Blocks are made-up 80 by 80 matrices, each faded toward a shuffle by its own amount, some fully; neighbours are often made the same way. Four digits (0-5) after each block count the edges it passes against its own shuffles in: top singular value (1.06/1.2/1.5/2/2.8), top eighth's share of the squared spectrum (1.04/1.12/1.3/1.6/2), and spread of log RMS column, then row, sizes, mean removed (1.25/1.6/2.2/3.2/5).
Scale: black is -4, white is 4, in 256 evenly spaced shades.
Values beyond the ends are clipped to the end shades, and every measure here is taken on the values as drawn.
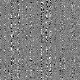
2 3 4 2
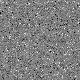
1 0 0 0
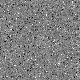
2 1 0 0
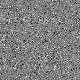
3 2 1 1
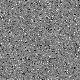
2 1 0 0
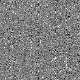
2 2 2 0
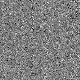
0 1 2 0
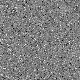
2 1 0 0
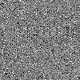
3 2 0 0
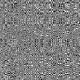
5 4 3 2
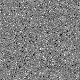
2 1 0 0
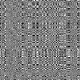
5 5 4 4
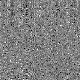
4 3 1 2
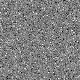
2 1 0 0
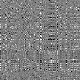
4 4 3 3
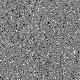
0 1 0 0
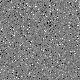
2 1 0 0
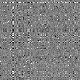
5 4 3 3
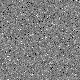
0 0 0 0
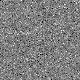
0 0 0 0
